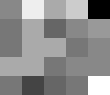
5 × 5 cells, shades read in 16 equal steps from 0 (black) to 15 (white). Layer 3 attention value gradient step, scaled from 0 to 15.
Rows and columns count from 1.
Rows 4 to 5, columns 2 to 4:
10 7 8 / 4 6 7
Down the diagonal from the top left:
8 10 10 8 15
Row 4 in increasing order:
7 8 8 10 10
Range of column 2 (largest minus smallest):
10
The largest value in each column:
10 14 10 12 15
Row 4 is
10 10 7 8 8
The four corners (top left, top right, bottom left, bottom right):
8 0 7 15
